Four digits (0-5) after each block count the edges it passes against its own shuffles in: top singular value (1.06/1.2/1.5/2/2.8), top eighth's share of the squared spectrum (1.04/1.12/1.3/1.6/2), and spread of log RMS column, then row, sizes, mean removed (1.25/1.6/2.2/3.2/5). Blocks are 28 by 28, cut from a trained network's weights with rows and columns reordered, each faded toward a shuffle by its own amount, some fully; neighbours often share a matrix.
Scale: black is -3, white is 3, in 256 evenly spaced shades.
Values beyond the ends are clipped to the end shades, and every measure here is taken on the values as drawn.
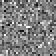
0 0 0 1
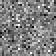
0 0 0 0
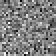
1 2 0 0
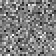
1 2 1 0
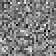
2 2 0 1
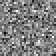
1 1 0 0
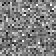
0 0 0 0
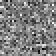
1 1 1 0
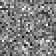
0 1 1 0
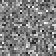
0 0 0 0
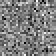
1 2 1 0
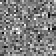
2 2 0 1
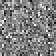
2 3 1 0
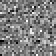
2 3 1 1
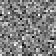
1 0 0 0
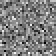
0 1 0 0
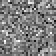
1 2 0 0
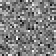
2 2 0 0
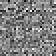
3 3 0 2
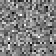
2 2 0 1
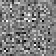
2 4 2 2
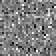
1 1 0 0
